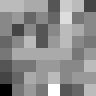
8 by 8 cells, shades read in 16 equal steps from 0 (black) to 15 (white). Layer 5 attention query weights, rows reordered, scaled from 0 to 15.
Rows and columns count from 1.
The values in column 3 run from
6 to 11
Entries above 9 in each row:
6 1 2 2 5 1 2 2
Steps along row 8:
up up down up down up up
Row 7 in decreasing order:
11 10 9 9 9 8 6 4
